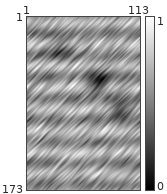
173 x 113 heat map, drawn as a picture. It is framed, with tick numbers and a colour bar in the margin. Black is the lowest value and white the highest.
There is no overall slope. No lone cell stands out from its neighbours. Overall the values sit about 60% of the way up the scale. Three dips sink into the field. Horizontal stripes repeat 8 times down the table.
